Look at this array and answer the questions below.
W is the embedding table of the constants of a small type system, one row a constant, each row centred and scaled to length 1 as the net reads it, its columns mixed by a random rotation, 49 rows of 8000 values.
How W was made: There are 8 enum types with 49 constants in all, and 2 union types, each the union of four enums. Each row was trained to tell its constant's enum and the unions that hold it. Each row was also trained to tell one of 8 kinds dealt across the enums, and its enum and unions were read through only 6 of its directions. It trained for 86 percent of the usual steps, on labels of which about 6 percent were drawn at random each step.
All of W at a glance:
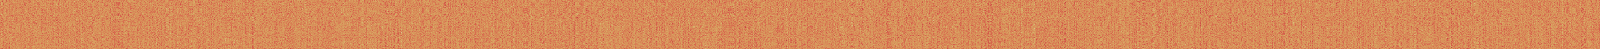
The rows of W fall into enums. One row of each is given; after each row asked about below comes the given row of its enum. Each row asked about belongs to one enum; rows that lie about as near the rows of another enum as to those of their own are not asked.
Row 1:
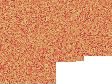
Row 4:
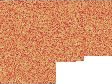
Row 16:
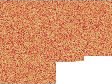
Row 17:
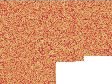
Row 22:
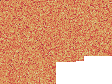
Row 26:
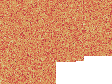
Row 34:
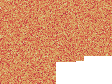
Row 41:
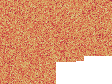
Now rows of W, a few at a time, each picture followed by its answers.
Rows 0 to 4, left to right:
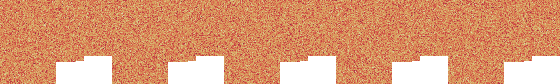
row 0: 22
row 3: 4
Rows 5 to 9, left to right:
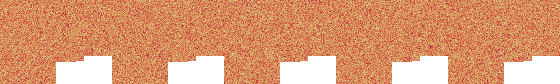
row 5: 34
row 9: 22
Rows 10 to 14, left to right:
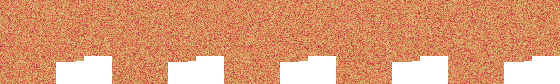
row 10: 1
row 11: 41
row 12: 1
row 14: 34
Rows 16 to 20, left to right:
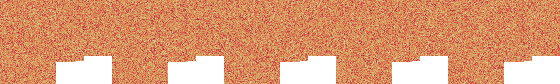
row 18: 1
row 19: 22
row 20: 17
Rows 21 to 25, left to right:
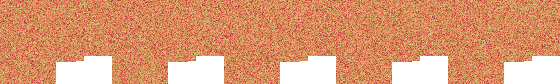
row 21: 4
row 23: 1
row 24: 41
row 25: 22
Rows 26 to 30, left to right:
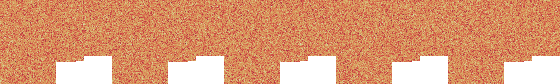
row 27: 26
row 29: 41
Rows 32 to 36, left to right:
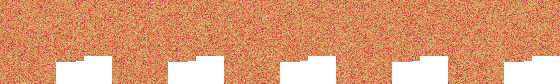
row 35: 16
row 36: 41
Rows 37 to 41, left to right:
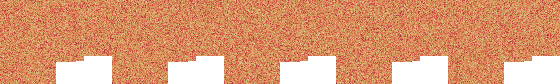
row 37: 17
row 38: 34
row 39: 34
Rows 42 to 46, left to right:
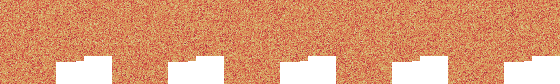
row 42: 4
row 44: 22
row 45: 41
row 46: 34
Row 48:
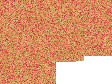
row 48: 1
